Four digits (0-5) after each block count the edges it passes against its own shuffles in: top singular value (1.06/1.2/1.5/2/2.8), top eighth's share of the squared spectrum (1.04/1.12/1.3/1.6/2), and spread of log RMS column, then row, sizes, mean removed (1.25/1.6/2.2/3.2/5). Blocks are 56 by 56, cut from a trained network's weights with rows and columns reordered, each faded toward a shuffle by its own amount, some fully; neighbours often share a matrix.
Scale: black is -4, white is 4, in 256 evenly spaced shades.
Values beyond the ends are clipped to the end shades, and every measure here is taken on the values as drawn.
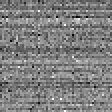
4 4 2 2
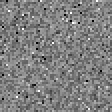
0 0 0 0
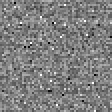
1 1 0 0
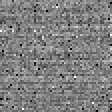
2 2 1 0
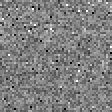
0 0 0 0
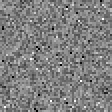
0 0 0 0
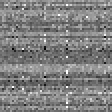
4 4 2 2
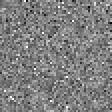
1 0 0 0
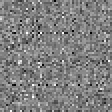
3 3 2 2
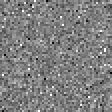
0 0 0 0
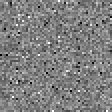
2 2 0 0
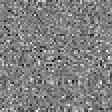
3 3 0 2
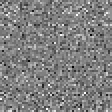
3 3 0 2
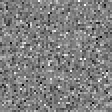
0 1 0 0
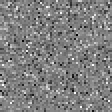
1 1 0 0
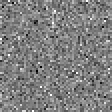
0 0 0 0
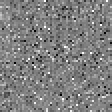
2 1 0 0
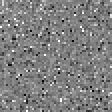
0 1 0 0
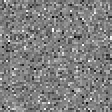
2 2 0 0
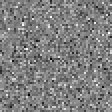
1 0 0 0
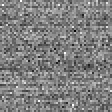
3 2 0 0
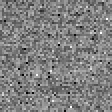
1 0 0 0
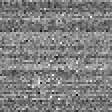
4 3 1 1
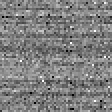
3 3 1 1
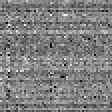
4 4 2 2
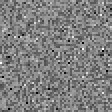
0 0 0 0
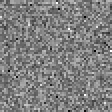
0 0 0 0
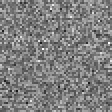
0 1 0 0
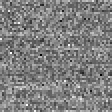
2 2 0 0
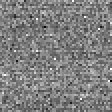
2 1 0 0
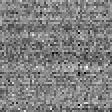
3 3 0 1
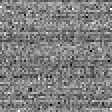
3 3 0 1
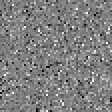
0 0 0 0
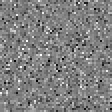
0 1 0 0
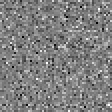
3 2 0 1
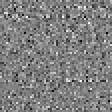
3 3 0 2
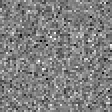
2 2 0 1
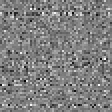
3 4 0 3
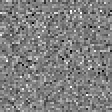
2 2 0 1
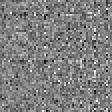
3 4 2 1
